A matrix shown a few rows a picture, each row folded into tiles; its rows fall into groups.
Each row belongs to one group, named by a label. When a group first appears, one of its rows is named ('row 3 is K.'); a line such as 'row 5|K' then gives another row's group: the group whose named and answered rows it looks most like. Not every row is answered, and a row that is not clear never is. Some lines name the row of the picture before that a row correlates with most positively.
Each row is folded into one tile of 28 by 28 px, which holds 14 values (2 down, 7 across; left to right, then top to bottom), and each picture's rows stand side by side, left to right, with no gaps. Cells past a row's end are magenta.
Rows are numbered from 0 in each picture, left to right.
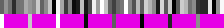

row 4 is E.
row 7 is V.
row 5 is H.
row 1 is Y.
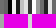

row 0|V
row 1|H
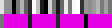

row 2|Y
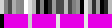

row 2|Y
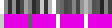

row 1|V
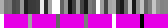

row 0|Y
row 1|V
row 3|E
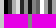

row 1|E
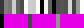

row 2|V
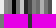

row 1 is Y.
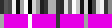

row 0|V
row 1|H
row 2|Y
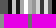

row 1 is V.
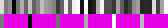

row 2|Y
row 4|H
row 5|V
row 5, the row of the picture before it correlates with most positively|0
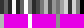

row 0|V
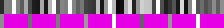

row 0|E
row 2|E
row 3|V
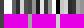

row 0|H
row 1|V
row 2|H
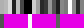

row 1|H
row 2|E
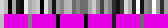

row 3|H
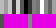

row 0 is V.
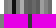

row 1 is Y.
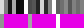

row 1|V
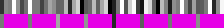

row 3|Y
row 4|Y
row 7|V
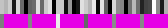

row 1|Y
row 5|E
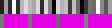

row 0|V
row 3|E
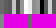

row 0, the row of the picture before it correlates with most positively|0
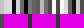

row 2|H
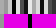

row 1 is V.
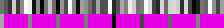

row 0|V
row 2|E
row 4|Y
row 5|H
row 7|E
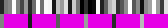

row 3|V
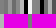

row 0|Y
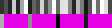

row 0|V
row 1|V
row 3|Y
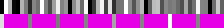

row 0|H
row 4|E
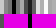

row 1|Y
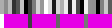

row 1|Y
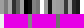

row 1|E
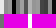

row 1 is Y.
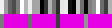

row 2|H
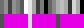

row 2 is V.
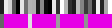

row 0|H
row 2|H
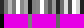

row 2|Y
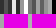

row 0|V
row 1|Y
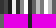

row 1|Y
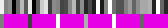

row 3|V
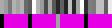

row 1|H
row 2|V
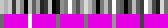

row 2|E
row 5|H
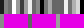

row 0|E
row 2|Y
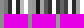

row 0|V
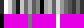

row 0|H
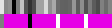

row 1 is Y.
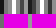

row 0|E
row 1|E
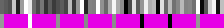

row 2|V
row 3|E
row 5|H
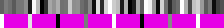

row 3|V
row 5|H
